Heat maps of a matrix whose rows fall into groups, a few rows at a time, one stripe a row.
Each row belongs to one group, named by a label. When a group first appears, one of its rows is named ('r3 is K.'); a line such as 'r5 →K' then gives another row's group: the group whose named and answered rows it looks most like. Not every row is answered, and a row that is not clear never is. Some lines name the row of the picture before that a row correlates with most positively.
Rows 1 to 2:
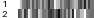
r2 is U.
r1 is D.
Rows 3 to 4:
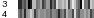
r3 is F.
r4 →U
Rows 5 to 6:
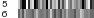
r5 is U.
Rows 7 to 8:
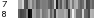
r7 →D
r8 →F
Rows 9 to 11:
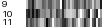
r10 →F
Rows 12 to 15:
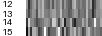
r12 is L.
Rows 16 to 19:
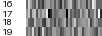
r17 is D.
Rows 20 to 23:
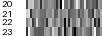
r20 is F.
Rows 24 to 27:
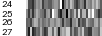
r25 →U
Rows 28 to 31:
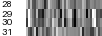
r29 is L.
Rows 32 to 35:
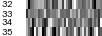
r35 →U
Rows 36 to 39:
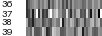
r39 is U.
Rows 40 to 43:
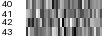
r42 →F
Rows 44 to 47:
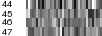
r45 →D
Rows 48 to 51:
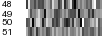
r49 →D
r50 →U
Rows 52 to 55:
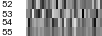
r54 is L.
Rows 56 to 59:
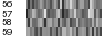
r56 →F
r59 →D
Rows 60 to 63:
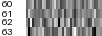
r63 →L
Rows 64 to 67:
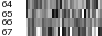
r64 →F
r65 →U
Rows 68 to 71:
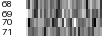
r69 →D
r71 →D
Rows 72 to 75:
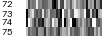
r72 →L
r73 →F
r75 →D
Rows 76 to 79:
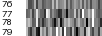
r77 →U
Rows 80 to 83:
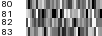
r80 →L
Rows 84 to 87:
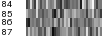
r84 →U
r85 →L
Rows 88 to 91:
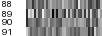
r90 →F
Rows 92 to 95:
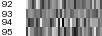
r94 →F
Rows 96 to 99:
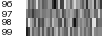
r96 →L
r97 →F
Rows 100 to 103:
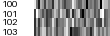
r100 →D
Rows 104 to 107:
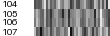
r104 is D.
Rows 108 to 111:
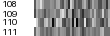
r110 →D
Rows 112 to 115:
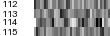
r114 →D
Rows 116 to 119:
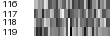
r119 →F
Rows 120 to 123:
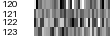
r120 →L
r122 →U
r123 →U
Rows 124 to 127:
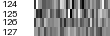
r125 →F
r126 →U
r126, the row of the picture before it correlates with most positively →121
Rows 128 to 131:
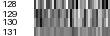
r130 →F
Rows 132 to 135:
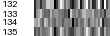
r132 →U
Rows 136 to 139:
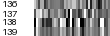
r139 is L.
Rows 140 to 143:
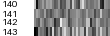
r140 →L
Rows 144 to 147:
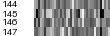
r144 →D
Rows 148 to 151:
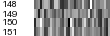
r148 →U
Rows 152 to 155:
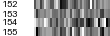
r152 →U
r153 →L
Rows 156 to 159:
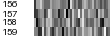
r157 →F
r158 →L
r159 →U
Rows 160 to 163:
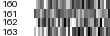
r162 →D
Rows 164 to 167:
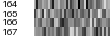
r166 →U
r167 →D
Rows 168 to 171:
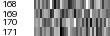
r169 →U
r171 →U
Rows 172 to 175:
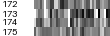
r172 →U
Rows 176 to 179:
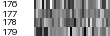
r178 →U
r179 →F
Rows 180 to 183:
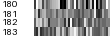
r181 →D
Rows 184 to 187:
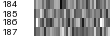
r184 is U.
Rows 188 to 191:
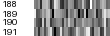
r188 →U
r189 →D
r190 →U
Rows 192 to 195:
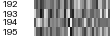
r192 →F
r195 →F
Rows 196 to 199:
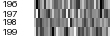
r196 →L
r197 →D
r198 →F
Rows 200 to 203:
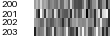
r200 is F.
